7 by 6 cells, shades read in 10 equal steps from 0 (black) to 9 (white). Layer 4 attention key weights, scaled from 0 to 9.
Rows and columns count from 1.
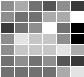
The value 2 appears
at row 1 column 6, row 3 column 1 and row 6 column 6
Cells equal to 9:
2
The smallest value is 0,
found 2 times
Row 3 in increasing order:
0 2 4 4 5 9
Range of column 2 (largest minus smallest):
4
